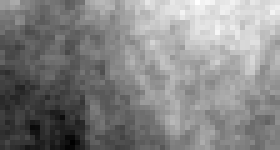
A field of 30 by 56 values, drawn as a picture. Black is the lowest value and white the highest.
Ninth with the highest average: top right. Ninth with the lowest average: bottom left. Lone odd cells: none. Stripes: none. Odd rows or columns: none. Slope: up to the top right.
